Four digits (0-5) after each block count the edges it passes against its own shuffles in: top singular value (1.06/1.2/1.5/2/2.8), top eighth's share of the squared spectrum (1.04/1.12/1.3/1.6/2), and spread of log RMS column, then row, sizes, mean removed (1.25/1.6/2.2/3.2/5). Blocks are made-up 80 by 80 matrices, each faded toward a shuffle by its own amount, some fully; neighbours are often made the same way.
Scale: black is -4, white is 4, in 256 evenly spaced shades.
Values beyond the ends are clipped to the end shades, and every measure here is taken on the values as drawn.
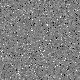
0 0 0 0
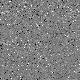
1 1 0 1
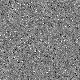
0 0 0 0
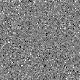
3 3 1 1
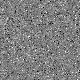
2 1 0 0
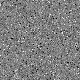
2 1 0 0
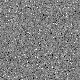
1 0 0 0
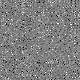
3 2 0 1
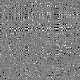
4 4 2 3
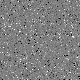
1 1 0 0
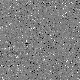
2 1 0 0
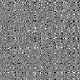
4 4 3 3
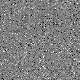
2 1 1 0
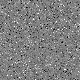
0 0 0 0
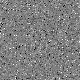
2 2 0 1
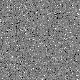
2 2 0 0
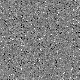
1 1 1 0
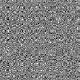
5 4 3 3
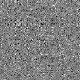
4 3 2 2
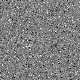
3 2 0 0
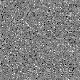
3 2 1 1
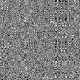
4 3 2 1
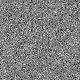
2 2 0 0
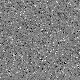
0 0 0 0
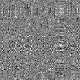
4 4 2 2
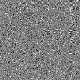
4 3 1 1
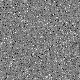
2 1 0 0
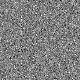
1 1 2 0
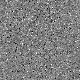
0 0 1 0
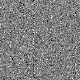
1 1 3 0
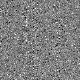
1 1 2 0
